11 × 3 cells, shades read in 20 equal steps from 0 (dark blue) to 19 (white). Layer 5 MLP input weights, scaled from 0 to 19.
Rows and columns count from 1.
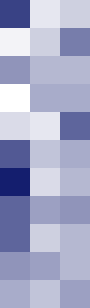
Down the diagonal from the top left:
3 15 13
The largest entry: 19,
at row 4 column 1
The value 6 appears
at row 5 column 3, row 8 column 1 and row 9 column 1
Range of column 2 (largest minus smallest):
6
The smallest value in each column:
0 11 6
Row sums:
35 41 36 43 39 31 29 27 34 34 37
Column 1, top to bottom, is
3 18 10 19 16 5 0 6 6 10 12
